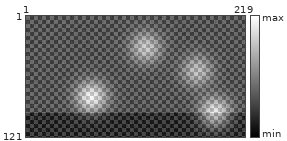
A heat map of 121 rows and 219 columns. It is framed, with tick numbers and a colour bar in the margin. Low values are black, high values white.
Ninth with the lowest average: bottom middle. Bumps: four. Seam: horizontal, 80% of the way down, the top part higher.
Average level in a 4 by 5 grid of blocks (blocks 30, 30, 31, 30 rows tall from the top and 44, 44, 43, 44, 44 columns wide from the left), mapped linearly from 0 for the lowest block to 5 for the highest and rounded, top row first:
22322
22332
25223
01003
